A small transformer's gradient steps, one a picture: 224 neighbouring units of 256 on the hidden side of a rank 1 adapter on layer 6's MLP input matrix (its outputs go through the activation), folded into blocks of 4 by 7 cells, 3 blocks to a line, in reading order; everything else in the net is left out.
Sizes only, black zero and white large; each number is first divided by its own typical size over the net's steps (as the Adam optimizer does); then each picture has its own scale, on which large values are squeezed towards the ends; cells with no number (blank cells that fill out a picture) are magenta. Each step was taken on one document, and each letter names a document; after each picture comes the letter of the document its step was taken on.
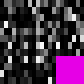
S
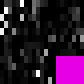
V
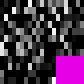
S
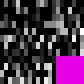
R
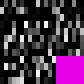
R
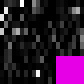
V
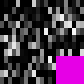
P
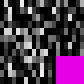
S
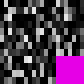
S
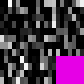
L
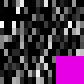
R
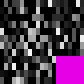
R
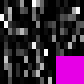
V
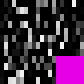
R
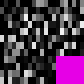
P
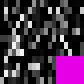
P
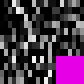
L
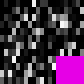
P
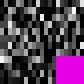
S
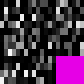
P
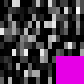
S
